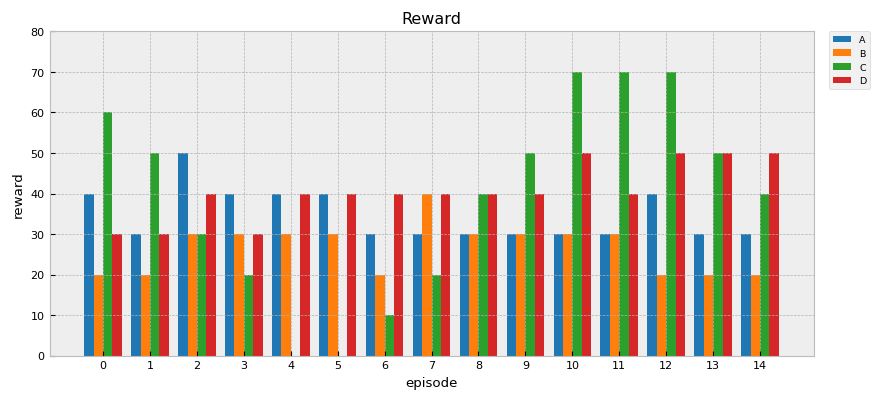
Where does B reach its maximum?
7
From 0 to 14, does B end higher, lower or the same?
the same
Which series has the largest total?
D
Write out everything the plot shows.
Title: Reward
x-axis: episode, ticks 0 1 2 3 4 5 6 7 8 9 10 11 12 13 14
y-axis: reward, ticks 0 10 20 30 40 50 60 70 80
Legend: A, B, C, D
Values:
A: 40 30 50 40 40 40 30 30 30 30 30 30 40 30 30
B: 20 20 30 30 30 30 20 40 30 30 30 30 20 20 20
C: 60 50 30 20 0 0 10 20 40 50 70 70 70 50 40
D: 30 30 40 30 40 40 40 40 40 40 50 40 50 50 50
